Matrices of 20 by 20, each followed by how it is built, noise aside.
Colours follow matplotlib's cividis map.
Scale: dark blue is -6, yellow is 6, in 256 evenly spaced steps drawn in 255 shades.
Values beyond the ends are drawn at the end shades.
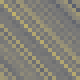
Toeplitz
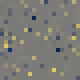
sparse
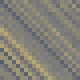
Toeplitz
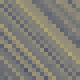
Toeplitz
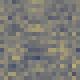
low rank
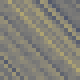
Toeplitz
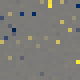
sparse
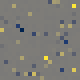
sparse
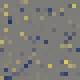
sparse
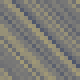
Toeplitz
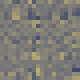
low rank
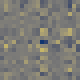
low rank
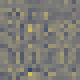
low rank
